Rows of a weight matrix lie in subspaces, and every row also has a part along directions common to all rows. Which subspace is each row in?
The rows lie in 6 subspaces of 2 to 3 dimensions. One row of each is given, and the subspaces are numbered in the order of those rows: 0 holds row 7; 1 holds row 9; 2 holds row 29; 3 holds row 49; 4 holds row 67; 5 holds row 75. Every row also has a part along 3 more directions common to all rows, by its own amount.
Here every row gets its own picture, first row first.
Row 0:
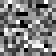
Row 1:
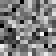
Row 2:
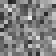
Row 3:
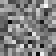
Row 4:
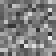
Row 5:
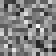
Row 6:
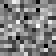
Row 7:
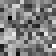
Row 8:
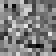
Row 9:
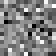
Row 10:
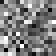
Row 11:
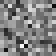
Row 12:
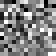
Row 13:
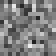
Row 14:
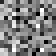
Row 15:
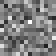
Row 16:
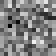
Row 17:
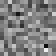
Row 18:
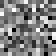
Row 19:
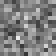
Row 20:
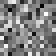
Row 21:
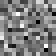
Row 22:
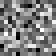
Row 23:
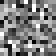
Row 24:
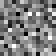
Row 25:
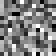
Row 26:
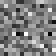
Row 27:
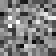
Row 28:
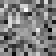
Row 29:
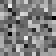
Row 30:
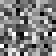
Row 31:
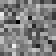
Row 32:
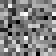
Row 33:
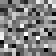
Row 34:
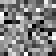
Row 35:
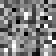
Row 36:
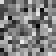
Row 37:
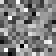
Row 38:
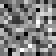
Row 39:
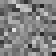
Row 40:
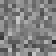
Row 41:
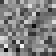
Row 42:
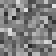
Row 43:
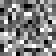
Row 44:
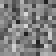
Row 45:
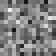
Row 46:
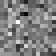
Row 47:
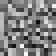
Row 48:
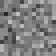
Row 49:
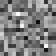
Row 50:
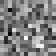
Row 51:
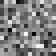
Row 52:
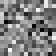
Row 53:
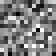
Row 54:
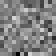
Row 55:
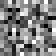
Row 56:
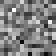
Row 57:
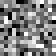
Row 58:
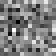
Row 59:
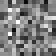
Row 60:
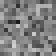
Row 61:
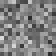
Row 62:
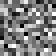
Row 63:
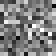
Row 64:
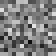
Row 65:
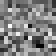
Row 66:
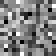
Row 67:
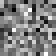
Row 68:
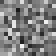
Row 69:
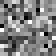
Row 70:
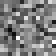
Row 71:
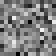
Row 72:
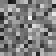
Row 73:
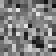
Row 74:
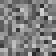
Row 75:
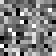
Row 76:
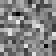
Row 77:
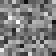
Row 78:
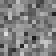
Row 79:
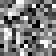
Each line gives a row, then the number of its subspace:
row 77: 2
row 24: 3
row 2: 1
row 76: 3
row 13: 4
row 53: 3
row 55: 2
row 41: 5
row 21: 3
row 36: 4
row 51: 5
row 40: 4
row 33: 3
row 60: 1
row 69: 0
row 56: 0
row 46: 2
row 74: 4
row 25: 3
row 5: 3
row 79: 5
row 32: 2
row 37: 5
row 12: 1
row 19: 0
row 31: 1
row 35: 4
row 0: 3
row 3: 1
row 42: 5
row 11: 5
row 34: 1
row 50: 2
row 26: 5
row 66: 5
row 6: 0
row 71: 0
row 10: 5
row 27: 2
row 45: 2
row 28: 0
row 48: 0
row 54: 0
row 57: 5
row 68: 4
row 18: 4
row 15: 0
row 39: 4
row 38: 0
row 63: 1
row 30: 5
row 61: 1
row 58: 2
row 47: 3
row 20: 1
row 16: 2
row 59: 2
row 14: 4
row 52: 1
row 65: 2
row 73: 2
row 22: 0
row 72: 1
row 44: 4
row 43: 0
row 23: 4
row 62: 3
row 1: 0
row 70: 0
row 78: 5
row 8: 4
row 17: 3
